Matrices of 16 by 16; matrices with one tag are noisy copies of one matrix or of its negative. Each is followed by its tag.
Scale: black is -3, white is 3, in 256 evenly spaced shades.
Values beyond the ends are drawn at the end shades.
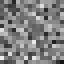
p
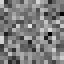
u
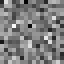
u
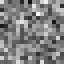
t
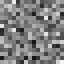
p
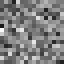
p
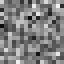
t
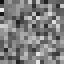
t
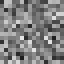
u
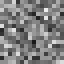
p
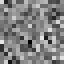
u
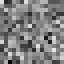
u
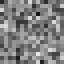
t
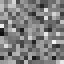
p
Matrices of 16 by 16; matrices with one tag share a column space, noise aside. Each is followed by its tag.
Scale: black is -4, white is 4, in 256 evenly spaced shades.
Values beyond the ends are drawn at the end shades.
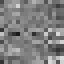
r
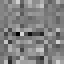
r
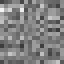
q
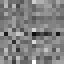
r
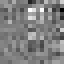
q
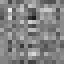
q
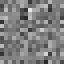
q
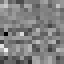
r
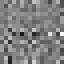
r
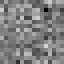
q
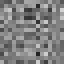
q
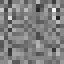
q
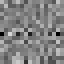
r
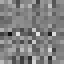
r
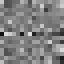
r
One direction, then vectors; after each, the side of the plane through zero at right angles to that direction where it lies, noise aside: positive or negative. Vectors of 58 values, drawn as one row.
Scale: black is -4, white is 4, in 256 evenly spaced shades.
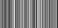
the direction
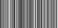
negative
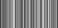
positive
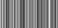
negative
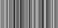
negative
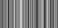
positive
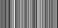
positive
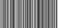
negative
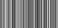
negative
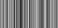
negative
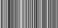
positive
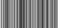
negative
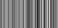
negative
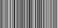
negative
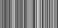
positive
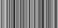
negative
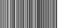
negative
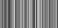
positive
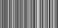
positive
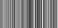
negative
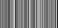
positive
